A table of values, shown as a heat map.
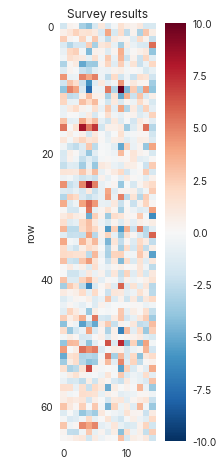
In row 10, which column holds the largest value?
9
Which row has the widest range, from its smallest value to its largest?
10
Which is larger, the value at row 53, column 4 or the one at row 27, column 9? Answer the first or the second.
the second
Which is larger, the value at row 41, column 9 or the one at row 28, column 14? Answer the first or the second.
the first
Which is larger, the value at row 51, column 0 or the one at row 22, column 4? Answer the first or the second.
the first
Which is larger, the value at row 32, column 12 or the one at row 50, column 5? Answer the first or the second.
the first
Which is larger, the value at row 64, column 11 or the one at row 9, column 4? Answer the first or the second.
the first
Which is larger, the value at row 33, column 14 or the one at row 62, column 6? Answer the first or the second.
the first
